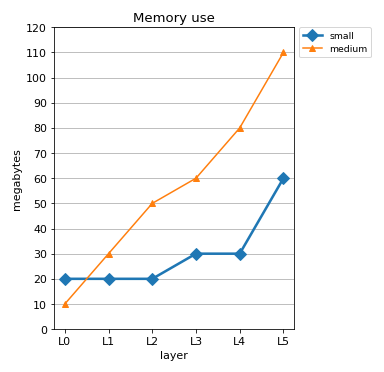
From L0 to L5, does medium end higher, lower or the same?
higher
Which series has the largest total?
medium
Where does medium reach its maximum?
L5
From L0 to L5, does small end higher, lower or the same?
higher
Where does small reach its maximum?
L5
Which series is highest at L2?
medium
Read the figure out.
Title: Memory use
x-axis: layer, ticks L0 L1 L2 L3 L4 L5
y-axis: megabytes, ticks 0 10 20 30 40 50 60 70 80 90 100 110 120
Legend: small, medium
Values:
small: 20 20 20 30 30 60
medium: 10 30 50 60 80 110
